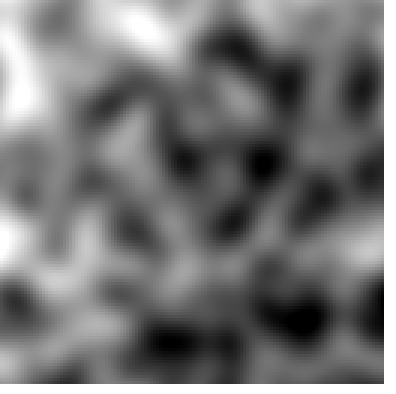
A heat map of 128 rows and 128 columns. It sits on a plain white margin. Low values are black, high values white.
No row or column stands out. The field is smooth, with broad soft blobs. Neither half mirrors the other. The field climbs toward the top left.
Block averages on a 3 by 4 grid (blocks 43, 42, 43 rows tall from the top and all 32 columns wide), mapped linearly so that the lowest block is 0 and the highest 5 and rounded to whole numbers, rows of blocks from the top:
5 4 1 1
3 2 0 1
3 1 0 0
